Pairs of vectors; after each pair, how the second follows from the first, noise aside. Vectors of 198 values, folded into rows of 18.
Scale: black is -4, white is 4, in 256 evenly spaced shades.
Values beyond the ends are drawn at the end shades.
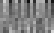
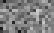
shuffled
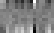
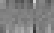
shrunk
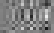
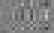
shrunk
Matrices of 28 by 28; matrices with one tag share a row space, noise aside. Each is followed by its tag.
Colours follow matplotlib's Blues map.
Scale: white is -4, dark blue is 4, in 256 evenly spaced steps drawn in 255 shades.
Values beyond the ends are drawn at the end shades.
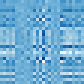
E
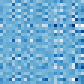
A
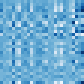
A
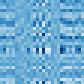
E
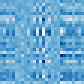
E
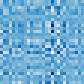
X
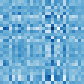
X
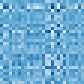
X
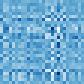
X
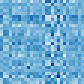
X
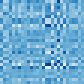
X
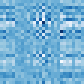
E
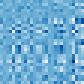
A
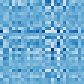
X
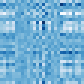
E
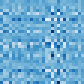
X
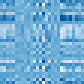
E
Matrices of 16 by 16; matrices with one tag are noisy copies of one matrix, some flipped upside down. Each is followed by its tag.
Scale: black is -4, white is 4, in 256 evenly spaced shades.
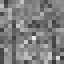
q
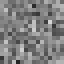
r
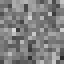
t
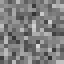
r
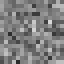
r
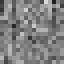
q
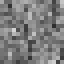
t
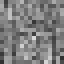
q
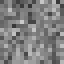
t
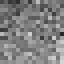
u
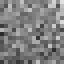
u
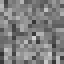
q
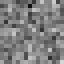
t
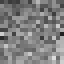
u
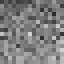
u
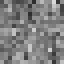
t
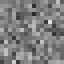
r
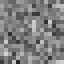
r
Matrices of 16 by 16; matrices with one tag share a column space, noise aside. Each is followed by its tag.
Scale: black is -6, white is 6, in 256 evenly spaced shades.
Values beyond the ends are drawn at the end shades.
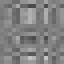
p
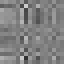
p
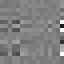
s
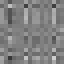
p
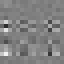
s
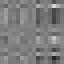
p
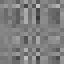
p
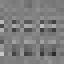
s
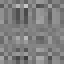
p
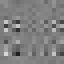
s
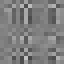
p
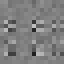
s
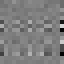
s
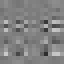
s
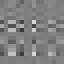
s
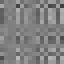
p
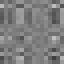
p
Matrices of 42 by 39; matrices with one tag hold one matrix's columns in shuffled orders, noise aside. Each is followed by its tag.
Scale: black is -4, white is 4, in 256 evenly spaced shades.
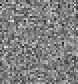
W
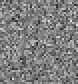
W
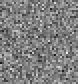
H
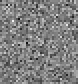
W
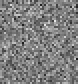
W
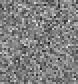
W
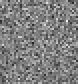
W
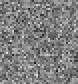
H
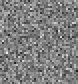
H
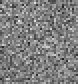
W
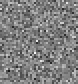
H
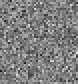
H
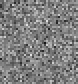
W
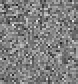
W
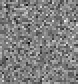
W
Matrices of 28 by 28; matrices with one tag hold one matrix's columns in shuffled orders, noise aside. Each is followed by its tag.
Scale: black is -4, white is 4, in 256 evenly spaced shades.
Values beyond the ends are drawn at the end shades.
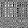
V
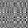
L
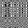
V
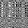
V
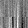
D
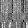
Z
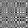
L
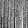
D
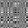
L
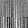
D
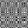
L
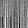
D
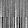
D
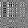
V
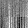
D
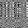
V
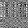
V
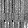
Z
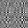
L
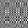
L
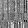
Z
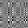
L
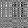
V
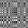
L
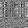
V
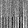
D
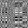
L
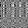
V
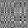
L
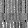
Z
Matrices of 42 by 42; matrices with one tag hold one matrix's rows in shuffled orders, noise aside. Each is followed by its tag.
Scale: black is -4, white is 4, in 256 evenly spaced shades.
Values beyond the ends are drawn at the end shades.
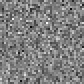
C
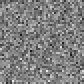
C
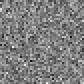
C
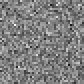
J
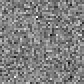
J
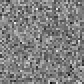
J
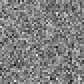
J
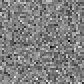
J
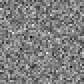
C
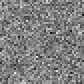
J
